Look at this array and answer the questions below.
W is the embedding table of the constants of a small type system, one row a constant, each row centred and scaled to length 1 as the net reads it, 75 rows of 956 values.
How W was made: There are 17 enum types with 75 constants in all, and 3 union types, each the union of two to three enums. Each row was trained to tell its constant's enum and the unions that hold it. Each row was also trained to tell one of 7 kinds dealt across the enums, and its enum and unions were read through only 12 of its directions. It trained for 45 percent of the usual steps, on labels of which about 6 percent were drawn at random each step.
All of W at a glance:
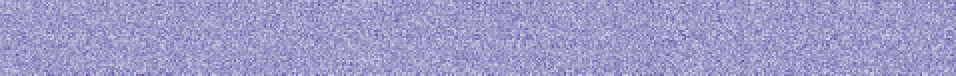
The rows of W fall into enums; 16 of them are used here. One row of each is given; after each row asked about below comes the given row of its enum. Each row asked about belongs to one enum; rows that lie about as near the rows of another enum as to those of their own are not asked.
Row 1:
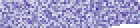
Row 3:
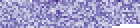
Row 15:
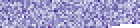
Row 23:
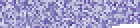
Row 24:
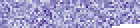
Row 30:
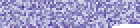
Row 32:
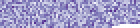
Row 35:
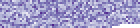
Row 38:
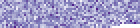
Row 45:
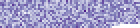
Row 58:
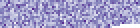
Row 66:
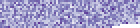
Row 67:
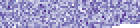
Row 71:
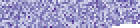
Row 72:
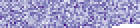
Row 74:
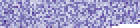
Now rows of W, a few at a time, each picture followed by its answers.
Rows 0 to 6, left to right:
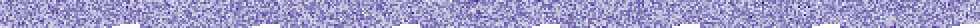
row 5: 24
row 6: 66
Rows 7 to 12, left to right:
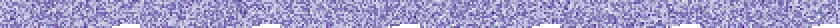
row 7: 3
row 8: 67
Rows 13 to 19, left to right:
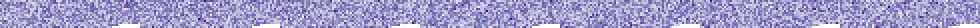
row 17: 23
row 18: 74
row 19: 23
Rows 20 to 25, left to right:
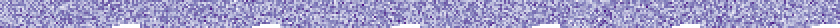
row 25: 38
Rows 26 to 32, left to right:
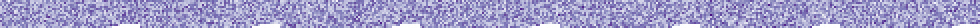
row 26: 74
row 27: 66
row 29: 3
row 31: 72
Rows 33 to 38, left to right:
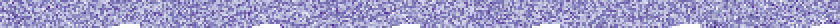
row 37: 23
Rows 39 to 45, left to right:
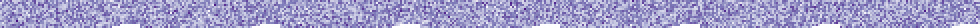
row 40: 1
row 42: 30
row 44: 67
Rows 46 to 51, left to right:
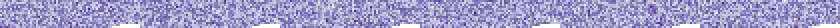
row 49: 66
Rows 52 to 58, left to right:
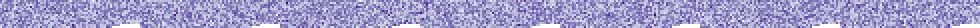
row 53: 3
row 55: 1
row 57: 66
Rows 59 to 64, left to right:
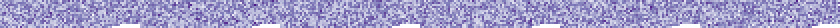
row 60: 74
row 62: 32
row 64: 23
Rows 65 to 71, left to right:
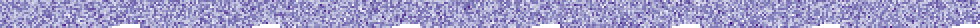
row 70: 3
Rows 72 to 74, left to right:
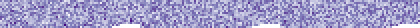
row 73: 74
